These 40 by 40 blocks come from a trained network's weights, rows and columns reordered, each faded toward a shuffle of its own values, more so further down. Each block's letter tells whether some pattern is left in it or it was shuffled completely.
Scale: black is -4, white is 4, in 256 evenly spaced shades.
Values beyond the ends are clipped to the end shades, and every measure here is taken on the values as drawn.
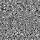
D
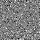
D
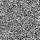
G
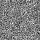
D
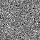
G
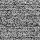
D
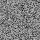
G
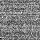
D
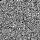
G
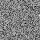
G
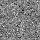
G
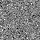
G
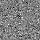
D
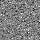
G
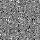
D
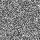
G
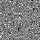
D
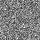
G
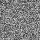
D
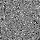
G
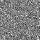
D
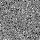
G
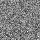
G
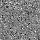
G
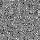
D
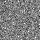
G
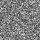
G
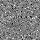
D
